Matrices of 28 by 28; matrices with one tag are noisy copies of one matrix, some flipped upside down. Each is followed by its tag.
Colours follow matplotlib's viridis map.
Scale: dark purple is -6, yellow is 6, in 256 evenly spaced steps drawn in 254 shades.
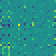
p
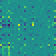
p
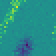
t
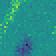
t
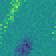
t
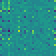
p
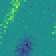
t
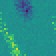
t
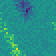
t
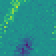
t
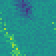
t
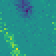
t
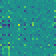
p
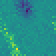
t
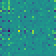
p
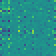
p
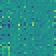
p
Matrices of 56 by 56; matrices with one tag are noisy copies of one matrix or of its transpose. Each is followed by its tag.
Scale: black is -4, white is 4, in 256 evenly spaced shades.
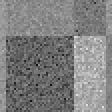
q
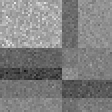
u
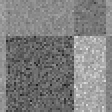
q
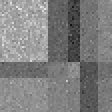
u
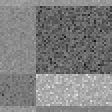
q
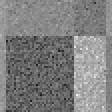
q
